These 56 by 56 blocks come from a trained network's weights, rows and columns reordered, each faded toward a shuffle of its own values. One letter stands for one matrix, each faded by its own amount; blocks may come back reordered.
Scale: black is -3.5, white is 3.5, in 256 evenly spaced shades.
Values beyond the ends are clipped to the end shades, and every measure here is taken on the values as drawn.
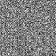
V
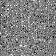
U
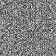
V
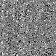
U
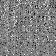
U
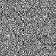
V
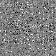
U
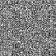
V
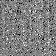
U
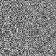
V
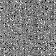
U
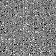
U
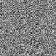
V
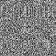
V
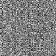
V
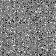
U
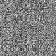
V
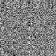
V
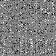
U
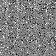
U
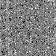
U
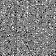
U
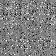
U
